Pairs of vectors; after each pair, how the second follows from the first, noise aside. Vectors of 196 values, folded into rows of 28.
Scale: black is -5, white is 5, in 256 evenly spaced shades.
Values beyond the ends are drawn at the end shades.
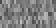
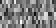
scaled up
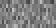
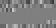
partly zeroed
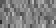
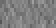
shrunk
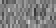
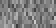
shuffled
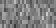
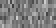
shuffled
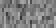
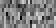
scaled up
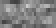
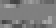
partly zeroed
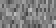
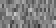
copied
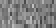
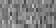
copied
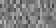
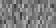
sign-scrambled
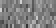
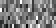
scaled up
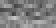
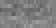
shrunk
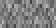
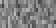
shuffled
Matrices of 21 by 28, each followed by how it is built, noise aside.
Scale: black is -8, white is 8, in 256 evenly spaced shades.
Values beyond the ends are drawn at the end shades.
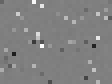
sparse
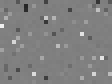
sparse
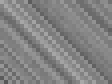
Toeplitz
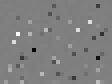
sparse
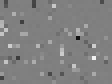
sparse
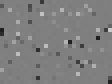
sparse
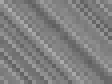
Toeplitz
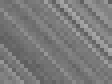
Toeplitz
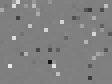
sparse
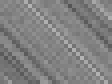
Toeplitz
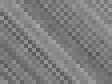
Toeplitz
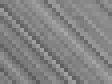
Toeplitz
